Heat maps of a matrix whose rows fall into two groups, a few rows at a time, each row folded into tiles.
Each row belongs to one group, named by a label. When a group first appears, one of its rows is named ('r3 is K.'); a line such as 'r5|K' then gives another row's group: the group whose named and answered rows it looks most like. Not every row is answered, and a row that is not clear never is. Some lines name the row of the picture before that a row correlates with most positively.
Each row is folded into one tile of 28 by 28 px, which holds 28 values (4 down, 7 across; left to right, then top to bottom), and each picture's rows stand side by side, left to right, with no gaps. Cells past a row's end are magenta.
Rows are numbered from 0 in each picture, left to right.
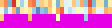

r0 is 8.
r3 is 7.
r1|8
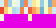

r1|7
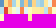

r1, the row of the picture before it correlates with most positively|0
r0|7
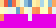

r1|7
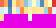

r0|8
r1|7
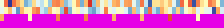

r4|8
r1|7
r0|8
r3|8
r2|8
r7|8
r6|8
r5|8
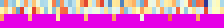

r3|8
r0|7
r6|8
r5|7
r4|8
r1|7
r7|8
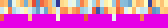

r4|7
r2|7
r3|8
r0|8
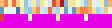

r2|8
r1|7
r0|8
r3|7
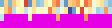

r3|8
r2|8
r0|7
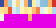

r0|7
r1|7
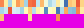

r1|8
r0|8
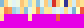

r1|7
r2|8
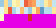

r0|7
